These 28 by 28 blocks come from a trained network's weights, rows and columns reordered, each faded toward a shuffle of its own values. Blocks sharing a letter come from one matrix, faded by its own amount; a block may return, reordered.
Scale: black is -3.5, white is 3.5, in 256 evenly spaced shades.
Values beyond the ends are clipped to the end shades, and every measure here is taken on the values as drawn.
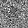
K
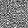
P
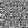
P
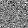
K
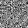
K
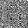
P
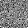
K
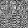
P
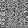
P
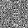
K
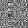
P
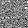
K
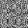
P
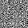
K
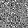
K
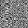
P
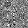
K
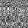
P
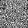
K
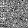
K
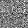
K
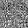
P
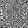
P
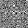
K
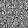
K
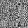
P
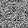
K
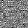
P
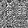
P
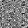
P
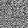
P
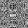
P
